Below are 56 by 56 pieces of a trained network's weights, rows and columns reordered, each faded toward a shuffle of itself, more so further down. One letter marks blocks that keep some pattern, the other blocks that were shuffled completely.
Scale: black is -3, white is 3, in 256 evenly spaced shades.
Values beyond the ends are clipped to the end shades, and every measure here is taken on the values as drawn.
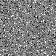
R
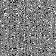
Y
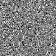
Y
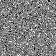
R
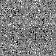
Y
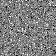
R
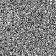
Y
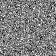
R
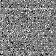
Y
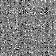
Y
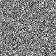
Y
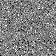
R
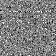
Y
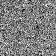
R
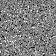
R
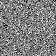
R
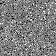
R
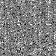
Y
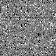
Y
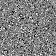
R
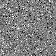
R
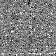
Y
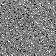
R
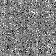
Y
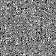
Y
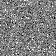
R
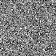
Y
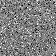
R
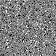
R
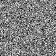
Y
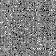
Y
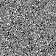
R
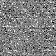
Y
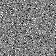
R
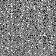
Y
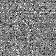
Y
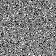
R
